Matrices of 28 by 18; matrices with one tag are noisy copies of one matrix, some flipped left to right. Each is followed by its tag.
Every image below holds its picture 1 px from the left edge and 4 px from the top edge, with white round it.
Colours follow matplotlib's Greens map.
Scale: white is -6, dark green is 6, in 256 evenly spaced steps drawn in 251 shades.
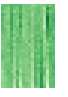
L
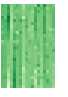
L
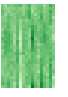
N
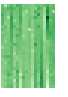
L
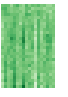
N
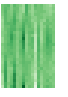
N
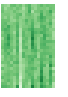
N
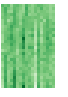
N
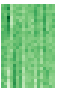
L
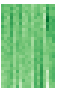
L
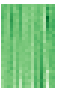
L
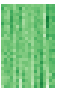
L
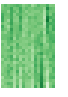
L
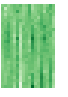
N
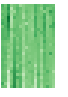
L
